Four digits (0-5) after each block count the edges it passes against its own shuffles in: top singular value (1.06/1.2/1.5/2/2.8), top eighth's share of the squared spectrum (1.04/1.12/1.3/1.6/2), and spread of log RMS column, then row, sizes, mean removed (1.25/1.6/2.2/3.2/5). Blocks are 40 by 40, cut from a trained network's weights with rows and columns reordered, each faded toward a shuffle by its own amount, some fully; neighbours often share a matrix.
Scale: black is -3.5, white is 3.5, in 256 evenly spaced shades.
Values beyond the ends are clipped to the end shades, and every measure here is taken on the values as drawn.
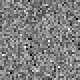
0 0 0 0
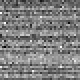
4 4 1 1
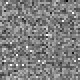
1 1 0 0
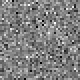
1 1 0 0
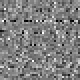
3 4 0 2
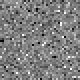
0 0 0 0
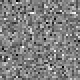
2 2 0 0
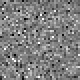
0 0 0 0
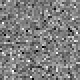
1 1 0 0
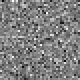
0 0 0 0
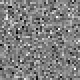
0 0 0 0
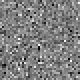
1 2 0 0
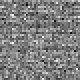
2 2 0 0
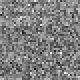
1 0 0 0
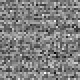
2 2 0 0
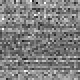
3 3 0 1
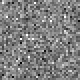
0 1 0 1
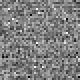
2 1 0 0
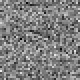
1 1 0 0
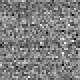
2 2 0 0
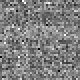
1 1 0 0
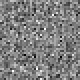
1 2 0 0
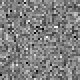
1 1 0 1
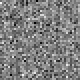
1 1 0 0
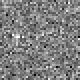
1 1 0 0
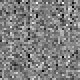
2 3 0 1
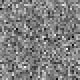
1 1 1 1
